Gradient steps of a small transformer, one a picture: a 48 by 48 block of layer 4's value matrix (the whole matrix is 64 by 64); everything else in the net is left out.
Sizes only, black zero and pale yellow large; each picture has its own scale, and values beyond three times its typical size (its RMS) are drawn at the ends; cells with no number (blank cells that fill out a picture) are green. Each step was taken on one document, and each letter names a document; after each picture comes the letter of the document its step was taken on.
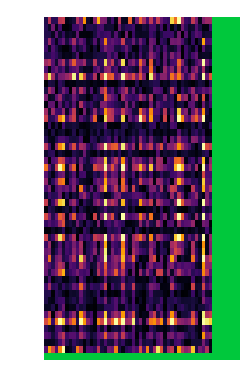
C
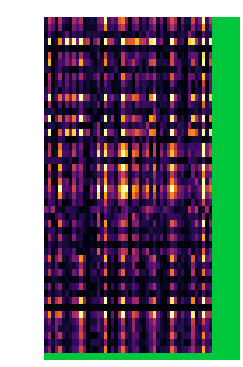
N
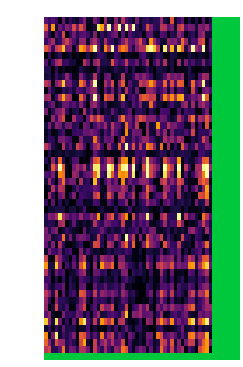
C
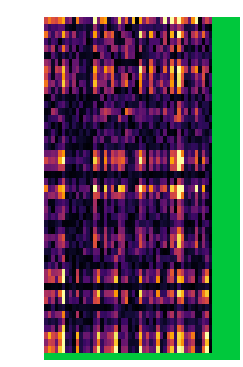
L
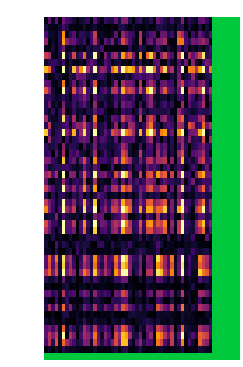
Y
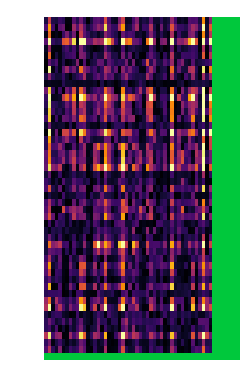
N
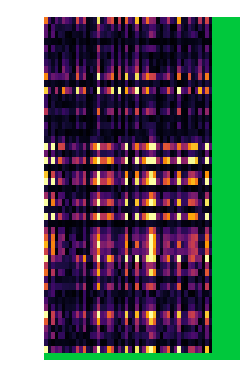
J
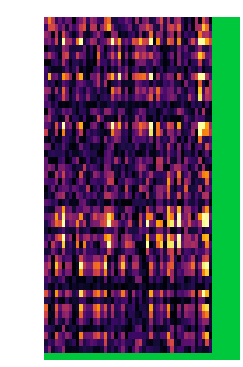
C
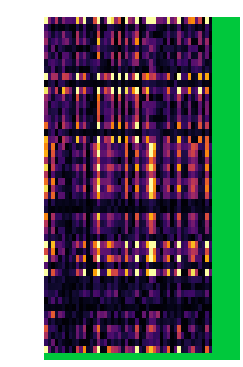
J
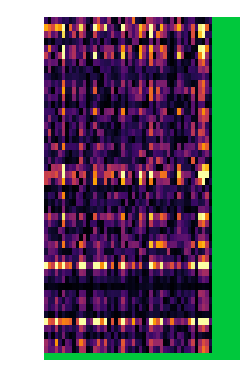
C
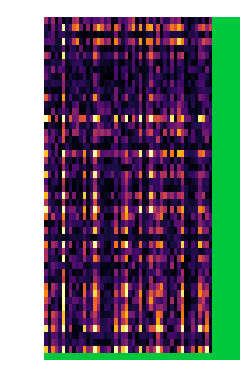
L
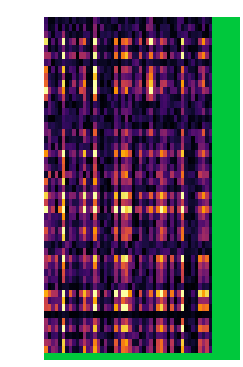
Y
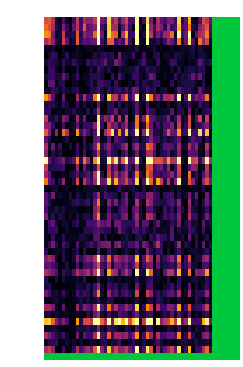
J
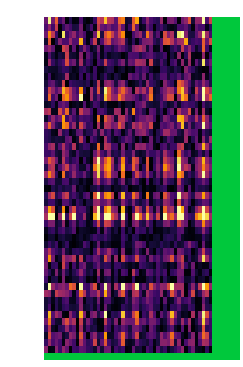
C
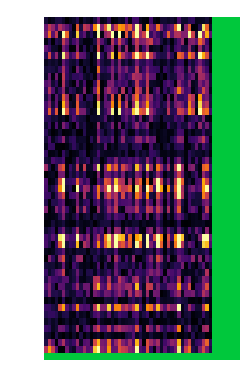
J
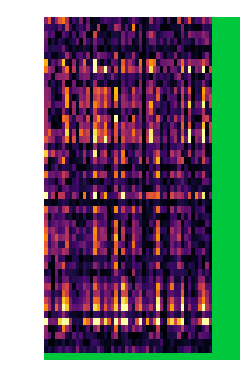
Y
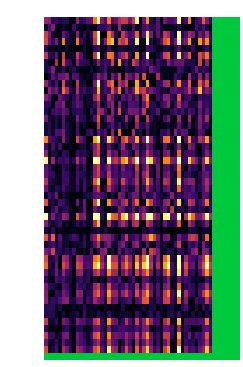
J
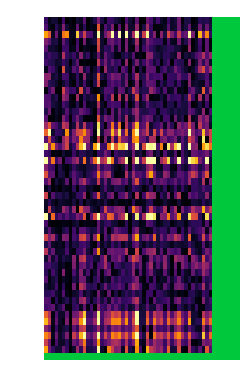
J
